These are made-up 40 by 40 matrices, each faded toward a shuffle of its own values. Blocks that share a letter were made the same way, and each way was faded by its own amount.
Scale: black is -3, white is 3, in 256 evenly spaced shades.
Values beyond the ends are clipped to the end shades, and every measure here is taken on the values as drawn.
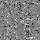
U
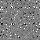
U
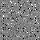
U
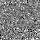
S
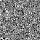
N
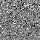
S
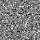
S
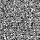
N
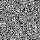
N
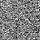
N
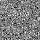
S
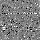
U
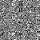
N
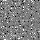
U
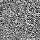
N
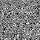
S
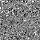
S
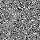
S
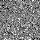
S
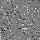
U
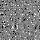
U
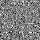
S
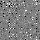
U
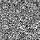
N
